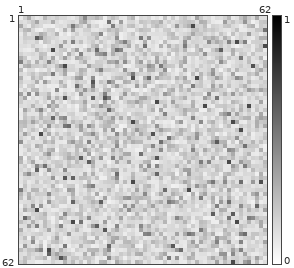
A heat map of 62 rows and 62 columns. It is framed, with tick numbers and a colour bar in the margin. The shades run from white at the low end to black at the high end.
Fine speckle covers the field. No overall slope runs across the table. No regular stripes run through it. Neither half mirrors the other. No single row or column stands out from its neighbours. The values are skewed, with a long tail toward high values. Overall the values sit about 20% of the way up the scale.
